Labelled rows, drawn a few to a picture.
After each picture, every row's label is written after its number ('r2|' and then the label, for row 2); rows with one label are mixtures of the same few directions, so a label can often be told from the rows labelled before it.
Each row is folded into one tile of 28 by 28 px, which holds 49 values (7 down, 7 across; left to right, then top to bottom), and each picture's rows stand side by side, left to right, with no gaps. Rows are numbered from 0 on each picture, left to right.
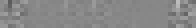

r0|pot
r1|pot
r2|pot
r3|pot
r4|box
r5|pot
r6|pot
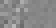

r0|box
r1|box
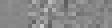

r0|pot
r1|box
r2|pot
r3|box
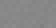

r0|box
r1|box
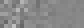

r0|box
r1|pot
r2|box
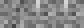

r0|box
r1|pot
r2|pot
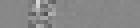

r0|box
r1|pot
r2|pot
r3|box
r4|pot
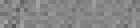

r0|box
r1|pot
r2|box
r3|pot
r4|box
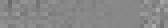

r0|pot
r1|pot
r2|box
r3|pot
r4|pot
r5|box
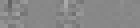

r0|pot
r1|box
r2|pot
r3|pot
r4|pot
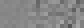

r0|box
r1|pot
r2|box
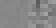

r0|box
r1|pot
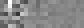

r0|pot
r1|pot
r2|box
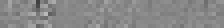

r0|pot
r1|pot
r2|pot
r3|box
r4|box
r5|pot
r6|box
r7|pot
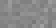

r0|pot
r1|box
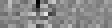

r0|pot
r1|pot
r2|box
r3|box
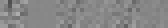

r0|pot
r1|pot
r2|box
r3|box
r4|box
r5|box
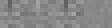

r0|pot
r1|pot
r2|pot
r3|box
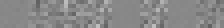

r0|box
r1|pot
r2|pot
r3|box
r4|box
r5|box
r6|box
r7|box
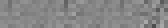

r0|pot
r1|box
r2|pot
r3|box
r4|pot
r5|box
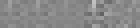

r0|pot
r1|pot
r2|pot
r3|pot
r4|box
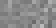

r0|pot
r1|box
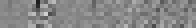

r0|pot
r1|pot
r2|box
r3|pot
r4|box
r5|box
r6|box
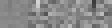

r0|pot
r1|pot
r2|box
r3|pot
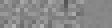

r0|box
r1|box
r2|pot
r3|box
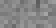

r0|box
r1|pot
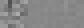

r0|pot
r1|box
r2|pot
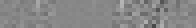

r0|box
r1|pot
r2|box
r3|pot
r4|pot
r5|box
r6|pot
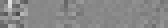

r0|pot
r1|box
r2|pot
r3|box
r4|box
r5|box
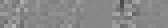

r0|box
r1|pot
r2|box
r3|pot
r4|pot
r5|pot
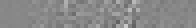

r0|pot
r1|box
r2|pot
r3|box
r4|box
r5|box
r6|box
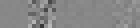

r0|box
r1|box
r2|pot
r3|pot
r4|box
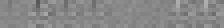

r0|pot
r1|pot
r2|pot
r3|pot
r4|box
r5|box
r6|pot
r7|pot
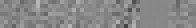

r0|box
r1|pot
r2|box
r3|box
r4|box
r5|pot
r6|pot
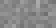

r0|box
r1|pot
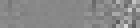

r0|pot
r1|pot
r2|box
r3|pot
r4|box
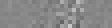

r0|pot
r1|box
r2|box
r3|box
